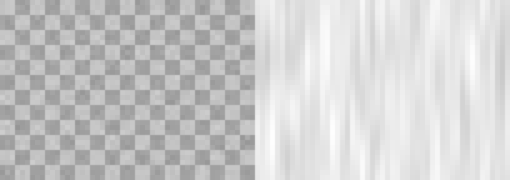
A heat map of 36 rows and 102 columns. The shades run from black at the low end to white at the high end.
It is made of 1 by 2 panels. Panel 1,1: high, checkered. Panel 1,2: very high, streaked downward, faint in contrast.
